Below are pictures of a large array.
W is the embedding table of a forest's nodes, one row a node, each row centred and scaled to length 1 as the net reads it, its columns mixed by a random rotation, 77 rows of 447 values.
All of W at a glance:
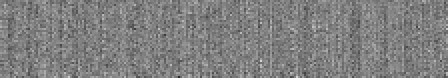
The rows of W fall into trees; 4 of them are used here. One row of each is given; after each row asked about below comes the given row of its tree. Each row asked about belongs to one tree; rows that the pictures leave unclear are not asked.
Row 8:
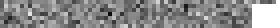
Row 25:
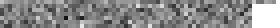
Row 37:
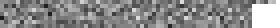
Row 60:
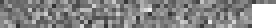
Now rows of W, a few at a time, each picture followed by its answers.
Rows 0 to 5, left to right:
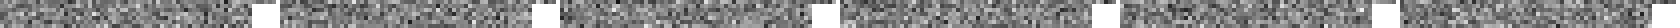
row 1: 60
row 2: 8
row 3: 60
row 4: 25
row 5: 8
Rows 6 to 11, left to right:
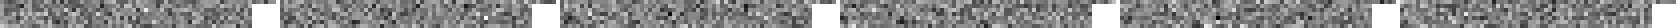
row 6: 60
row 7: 8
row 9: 37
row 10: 8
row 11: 25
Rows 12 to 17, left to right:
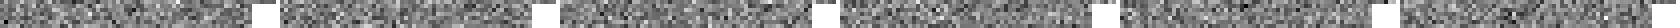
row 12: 8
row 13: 8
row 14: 25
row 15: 37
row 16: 37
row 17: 8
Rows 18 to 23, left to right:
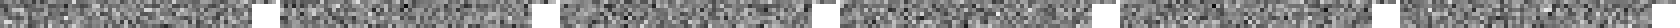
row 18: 60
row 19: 37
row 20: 25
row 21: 25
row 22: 25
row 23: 60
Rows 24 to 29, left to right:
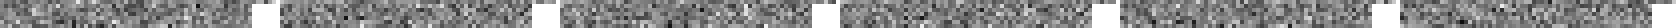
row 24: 37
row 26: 25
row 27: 25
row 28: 37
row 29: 37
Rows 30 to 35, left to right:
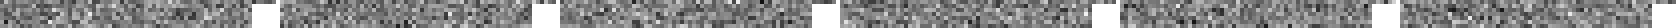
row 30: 8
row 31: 25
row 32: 8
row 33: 60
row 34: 37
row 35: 25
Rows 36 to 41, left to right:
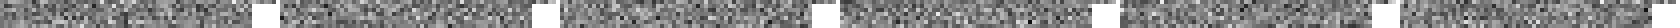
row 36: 25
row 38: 8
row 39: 60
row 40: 37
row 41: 25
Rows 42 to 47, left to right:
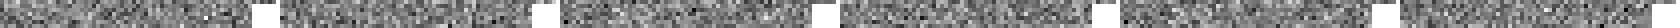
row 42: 8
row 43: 37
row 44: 8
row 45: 25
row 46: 8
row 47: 60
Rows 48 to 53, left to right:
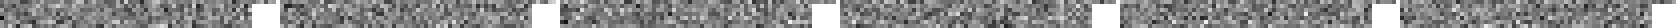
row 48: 37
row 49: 37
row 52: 25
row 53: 8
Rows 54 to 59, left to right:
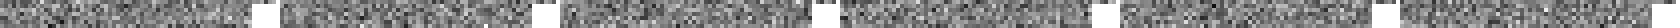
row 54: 37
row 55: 25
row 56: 25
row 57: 37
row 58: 25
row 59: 60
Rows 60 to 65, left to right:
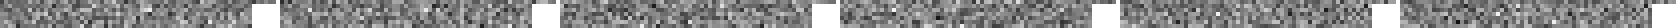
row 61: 60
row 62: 25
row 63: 8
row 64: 60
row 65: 60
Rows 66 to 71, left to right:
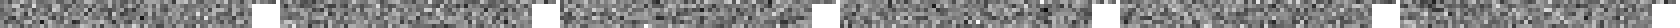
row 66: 8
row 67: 60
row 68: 8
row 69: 25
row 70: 8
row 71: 60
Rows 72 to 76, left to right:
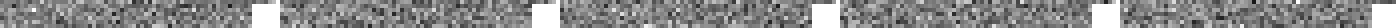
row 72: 37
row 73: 37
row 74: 8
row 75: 37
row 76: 8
